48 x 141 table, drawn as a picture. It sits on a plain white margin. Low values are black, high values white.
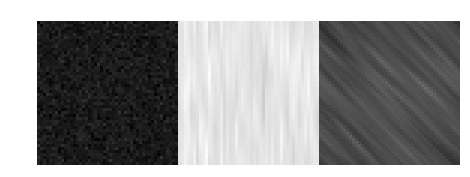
It is made of 1 by 3 panels. Panel 1,1: very low, fine-grained, faint in contrast. Panel 1,2: very high, streaked downward, faint in contrast. Panel 1,3: low, slanting down to the right, faint in contrast.
